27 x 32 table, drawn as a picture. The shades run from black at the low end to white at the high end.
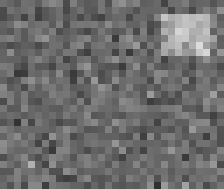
Odd rows or columns: none. Odd patch: higher, in the top right. Histogram: skewed, a long tail of high values. Average level on the scale: 40%. Ninth with the highest average: top right.
